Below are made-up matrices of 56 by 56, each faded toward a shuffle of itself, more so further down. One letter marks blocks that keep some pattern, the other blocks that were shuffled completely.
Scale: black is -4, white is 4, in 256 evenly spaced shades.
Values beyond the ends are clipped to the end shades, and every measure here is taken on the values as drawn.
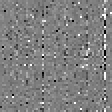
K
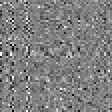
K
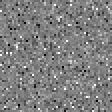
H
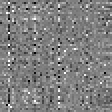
K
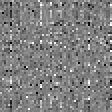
K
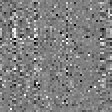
K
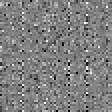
K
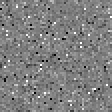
H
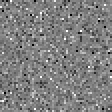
H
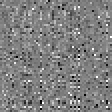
K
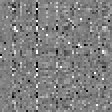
K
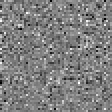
K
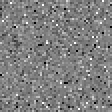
H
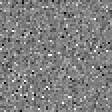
H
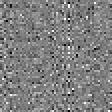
K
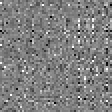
K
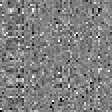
K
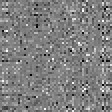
K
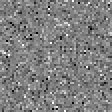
H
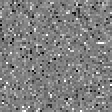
H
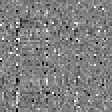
K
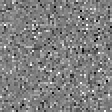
H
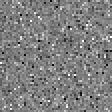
H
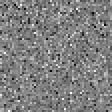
H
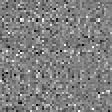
K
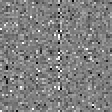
K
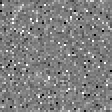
H
